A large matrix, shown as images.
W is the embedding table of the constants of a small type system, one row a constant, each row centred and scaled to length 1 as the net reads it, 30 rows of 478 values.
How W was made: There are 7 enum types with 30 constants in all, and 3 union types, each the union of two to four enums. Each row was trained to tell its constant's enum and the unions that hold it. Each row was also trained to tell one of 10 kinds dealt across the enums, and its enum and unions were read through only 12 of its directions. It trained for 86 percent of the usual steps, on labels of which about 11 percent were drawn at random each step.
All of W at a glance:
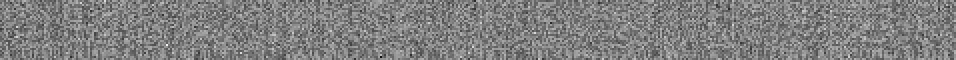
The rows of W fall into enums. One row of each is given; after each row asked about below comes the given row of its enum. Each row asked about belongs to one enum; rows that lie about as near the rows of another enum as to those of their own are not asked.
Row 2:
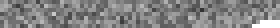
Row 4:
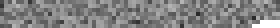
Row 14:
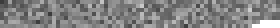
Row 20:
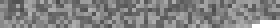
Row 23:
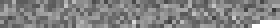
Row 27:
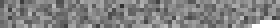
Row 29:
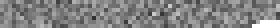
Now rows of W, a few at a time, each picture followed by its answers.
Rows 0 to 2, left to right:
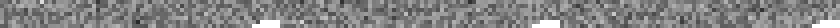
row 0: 20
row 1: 4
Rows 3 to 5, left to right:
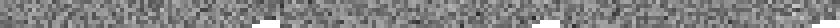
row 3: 2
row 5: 20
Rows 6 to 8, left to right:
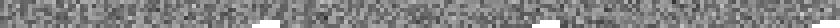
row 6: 27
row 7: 29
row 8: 23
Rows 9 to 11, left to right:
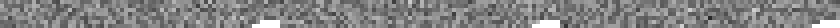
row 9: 2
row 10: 4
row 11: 20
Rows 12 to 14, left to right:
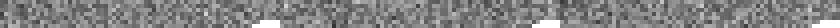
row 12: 14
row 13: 27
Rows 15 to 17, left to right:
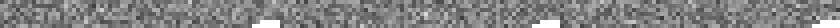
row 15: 29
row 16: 2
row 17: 2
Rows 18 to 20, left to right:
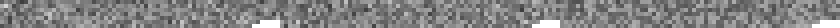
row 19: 14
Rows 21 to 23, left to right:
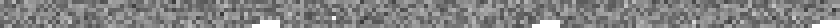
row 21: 20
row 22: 29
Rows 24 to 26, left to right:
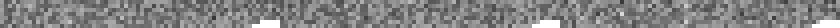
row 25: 27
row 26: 27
